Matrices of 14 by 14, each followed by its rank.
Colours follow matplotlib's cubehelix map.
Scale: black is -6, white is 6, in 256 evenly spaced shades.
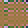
one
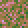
full rank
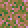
full rank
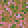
full rank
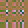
one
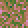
full rank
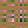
one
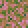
full rank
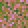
full rank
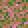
full rank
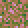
full rank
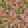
full rank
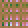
one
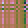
one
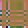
one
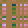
one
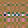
one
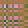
one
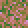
full rank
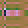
one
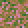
full rank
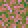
full rank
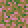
full rank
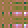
one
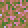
full rank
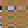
one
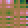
one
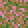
full rank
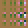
one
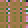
one
